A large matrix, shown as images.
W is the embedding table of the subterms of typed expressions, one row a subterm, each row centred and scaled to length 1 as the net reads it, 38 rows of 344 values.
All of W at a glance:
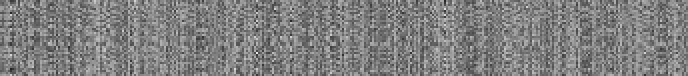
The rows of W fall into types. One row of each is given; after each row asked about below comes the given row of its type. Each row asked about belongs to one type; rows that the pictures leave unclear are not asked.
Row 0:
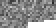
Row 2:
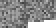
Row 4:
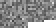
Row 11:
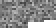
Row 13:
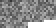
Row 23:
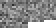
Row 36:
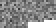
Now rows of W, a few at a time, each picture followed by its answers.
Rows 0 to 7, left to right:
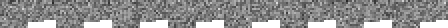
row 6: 2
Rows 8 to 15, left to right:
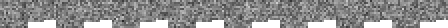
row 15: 36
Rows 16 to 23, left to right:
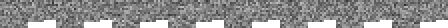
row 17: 36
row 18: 11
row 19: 11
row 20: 11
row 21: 13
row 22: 13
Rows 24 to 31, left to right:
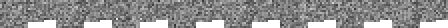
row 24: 4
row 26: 4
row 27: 11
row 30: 36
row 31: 2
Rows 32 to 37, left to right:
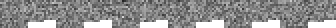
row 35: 13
